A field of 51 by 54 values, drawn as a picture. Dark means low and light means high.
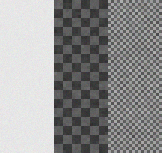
The table splits into one row of 3 panels. Panel 1,1: very high, flat. Panel 1,2: low, checkered. Panel 1,3: middling, checkered, strong in contrast.
